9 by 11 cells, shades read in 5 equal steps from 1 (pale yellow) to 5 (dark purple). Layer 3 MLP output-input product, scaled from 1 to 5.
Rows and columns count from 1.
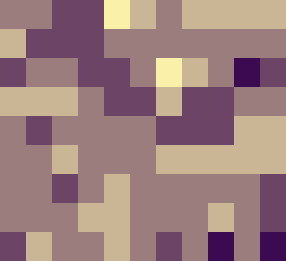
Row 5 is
3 4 3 3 3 3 4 4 4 2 2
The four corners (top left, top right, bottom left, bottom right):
3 2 4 5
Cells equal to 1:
2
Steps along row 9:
down up same down up up down up down up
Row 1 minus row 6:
0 0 2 1 -2 -1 1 0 0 0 0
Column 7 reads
3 3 1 2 4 2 3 3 4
